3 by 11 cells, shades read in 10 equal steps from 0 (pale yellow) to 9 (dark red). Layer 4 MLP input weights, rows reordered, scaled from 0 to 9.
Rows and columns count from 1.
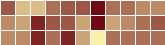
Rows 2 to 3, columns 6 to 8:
3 9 3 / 3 0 5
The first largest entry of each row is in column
7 7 3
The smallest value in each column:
4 2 2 5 6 3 0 3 4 4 4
